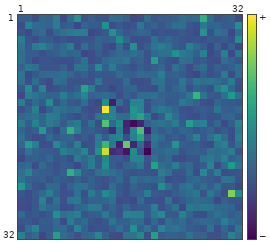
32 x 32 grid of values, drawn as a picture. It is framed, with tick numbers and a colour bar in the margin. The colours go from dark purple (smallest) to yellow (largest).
The values are skewed, with a long tail toward high values. On average the colour sits 30% of the way up the scale. In the centre lies a patch that is rougher than the rest. There are no regular stripes. Neither half mirrors the other.
